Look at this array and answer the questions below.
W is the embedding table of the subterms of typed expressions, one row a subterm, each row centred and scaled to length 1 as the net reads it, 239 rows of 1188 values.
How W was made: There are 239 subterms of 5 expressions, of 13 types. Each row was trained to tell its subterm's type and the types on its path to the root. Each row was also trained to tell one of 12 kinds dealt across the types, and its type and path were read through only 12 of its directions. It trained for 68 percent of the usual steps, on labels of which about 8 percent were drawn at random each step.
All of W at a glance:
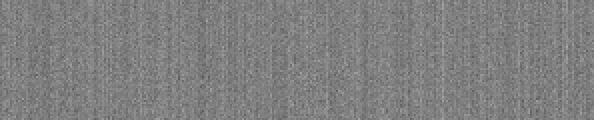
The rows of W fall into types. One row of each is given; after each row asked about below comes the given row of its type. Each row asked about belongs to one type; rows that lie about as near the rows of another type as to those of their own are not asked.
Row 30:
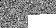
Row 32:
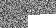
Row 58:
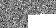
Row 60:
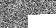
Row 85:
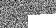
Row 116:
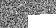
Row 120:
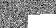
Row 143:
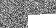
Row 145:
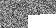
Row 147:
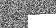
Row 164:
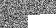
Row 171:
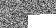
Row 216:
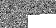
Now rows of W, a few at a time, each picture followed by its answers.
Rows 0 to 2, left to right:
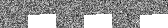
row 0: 147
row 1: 143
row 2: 58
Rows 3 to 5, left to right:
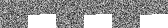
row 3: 171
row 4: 147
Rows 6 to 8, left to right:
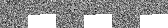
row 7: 143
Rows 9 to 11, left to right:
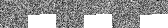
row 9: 116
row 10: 32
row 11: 147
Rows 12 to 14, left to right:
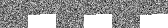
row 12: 85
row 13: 164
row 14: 147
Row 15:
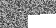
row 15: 145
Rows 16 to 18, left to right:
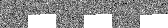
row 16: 85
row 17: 147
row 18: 116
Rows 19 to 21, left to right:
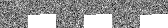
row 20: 164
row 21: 30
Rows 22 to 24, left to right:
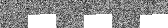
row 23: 60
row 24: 58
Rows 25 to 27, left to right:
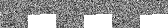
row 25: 171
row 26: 145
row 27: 143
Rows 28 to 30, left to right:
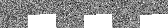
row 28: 60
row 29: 32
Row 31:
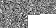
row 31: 116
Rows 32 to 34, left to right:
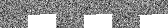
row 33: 145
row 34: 145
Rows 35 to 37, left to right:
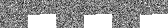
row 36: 85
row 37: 60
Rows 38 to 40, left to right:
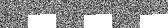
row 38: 164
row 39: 145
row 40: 85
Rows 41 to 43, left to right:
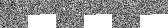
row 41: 30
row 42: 216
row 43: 120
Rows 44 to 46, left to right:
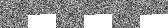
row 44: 145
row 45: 147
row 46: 145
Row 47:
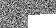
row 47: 145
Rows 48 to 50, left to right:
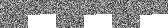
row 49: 116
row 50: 85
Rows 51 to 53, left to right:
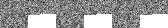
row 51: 171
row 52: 58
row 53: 164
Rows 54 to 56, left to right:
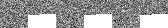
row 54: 120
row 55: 145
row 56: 30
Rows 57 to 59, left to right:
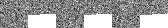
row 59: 143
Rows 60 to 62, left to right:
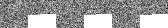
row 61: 147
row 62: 164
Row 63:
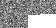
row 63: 85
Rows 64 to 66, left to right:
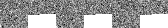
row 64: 30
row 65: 30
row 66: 32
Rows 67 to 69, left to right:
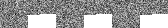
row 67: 171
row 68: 171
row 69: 143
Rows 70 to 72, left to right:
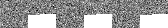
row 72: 164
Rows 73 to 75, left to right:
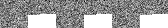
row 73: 30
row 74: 58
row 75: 60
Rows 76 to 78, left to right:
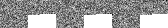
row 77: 30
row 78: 58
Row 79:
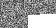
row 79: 143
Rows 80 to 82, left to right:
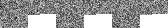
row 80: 30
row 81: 164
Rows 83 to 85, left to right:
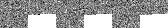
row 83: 58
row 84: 58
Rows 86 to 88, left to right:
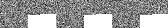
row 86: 145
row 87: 216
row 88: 145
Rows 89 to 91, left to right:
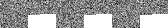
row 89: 143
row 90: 120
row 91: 143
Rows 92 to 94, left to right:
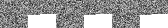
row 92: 120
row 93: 147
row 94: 147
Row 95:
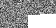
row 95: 164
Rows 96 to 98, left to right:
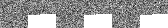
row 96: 85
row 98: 143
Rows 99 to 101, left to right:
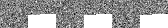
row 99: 171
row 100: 120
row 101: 120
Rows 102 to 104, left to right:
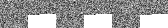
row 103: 216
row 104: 116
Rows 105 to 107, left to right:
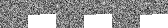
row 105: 145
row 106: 147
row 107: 58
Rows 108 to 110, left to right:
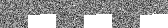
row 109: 120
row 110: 32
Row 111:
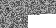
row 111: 147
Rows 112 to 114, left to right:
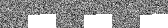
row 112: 145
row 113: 58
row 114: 120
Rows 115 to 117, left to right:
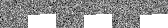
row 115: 120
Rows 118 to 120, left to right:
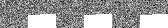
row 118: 60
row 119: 60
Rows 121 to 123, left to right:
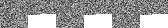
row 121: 30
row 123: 85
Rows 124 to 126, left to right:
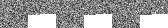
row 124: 85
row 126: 164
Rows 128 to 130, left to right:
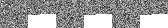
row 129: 171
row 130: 147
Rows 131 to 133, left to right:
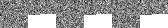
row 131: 60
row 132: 164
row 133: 116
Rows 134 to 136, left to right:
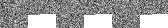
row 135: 116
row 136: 143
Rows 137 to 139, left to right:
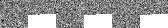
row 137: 30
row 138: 164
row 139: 147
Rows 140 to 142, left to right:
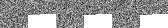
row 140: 143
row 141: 216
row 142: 171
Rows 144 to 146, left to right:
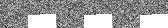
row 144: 143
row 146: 216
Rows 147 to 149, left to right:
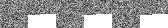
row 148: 164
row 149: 120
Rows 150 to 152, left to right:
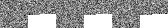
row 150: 216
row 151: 147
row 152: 171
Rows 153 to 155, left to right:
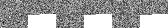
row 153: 171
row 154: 147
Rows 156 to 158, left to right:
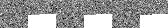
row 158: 145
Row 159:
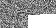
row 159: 145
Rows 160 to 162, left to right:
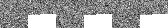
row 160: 58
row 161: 116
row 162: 58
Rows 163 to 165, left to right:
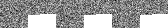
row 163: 32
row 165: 143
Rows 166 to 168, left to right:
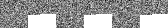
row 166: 85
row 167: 145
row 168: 120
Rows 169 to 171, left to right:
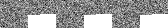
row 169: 164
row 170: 145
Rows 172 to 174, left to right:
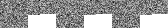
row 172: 85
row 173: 147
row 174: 120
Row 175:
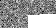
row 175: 30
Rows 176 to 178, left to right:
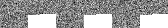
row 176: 216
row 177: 164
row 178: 85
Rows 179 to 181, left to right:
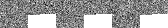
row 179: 216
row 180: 60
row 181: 143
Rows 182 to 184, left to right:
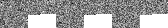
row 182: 58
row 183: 143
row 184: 164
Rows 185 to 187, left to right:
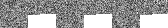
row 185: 30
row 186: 32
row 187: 58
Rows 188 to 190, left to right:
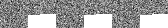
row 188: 32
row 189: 116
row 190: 164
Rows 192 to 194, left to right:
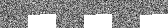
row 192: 32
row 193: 147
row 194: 60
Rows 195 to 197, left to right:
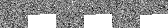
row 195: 30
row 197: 58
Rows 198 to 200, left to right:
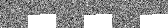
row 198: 30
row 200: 143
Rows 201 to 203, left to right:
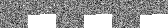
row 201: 164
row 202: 147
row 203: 143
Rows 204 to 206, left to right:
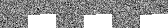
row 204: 120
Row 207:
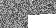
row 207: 147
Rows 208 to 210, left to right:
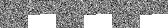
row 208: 58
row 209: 164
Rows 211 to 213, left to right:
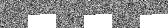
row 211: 164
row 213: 145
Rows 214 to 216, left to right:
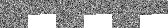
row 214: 164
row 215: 30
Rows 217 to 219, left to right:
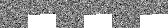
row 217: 120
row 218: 32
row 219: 116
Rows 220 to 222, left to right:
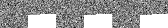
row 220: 171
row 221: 171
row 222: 32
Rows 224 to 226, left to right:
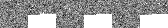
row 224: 120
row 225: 120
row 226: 30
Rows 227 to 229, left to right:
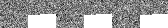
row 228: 60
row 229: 58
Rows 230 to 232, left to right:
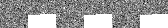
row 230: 58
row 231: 216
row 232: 216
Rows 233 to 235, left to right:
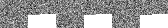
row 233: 147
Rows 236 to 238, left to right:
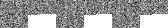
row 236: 120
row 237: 116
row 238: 85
